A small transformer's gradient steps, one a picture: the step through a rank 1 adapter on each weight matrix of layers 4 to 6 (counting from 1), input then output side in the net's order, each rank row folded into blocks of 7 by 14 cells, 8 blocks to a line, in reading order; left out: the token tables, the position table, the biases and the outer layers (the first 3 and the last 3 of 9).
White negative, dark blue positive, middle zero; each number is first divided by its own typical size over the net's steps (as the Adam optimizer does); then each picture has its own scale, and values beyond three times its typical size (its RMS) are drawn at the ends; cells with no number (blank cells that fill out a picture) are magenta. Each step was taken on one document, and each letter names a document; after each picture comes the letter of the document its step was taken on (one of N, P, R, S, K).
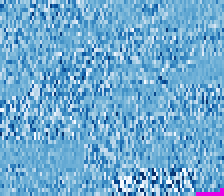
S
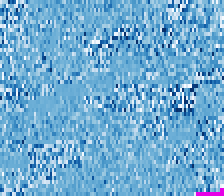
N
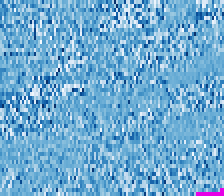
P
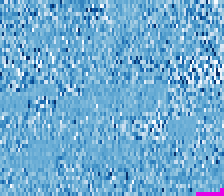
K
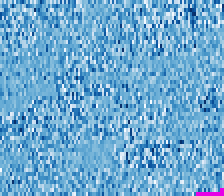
S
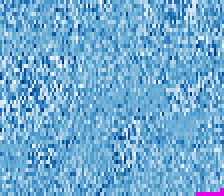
P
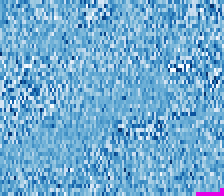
P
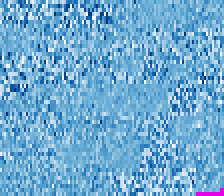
S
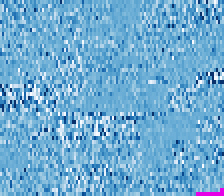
K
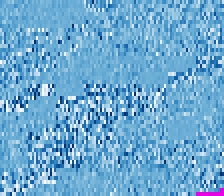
N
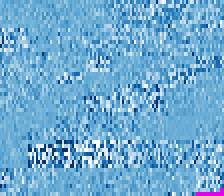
N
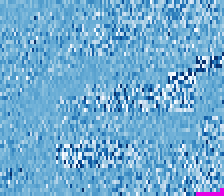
N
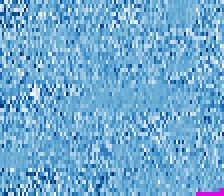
K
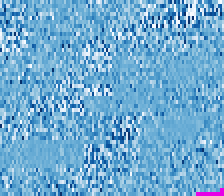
P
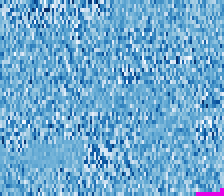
S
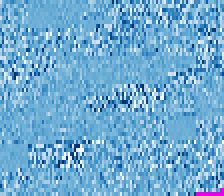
N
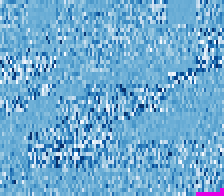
N
